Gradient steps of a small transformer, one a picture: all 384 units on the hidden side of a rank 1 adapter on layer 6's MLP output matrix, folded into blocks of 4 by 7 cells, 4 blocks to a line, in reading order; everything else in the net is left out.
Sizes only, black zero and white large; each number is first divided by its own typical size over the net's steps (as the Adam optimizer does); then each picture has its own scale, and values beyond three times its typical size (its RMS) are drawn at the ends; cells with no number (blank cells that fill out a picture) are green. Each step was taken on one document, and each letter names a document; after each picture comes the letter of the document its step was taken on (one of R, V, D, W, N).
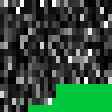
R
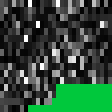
R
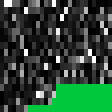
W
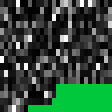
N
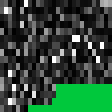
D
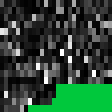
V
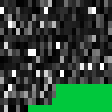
D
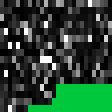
N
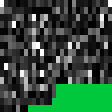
D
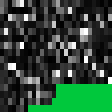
R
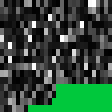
N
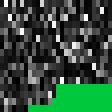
R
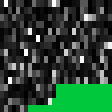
W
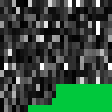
R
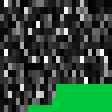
W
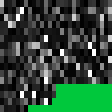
D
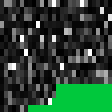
W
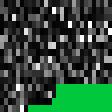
N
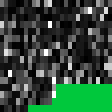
D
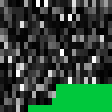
V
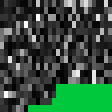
N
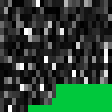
V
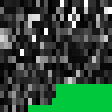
N
